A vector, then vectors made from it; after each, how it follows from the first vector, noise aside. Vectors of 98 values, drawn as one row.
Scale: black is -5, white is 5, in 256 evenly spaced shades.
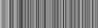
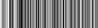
scaled up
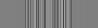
partly zeroed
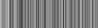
copied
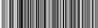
scaled up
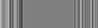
partly zeroed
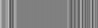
partly zeroed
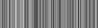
wrapped around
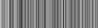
copied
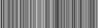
wrapped around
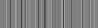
partly zeroed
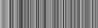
copied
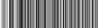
scaled up
